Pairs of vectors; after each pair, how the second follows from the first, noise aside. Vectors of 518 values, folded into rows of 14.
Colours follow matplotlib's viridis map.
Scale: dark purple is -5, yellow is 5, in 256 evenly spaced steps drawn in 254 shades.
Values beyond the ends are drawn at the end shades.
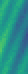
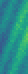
negated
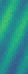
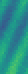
negated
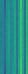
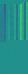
partly zeroed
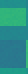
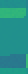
partly zeroed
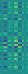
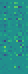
partly zeroed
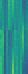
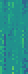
partly zeroed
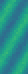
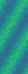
negated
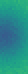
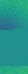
partly zeroed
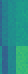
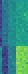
scaled up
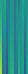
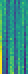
scaled up
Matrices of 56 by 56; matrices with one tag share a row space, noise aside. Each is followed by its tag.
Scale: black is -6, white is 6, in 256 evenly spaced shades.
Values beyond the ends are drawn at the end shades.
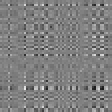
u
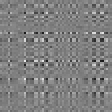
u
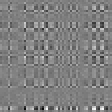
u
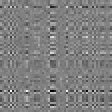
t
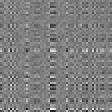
t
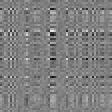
t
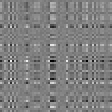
t
